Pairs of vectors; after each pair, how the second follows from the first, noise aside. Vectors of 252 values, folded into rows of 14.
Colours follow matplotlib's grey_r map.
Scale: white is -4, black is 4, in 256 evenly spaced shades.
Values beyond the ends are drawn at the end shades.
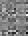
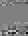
partly zeroed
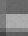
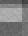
reversed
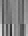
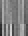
negated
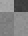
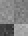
reversed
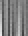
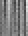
reversed
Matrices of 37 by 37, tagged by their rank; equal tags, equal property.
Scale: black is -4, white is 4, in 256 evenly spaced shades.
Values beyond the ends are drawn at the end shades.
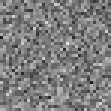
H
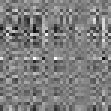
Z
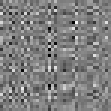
Z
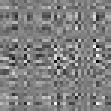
Z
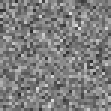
H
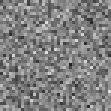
H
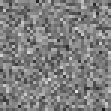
H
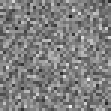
H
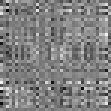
Z
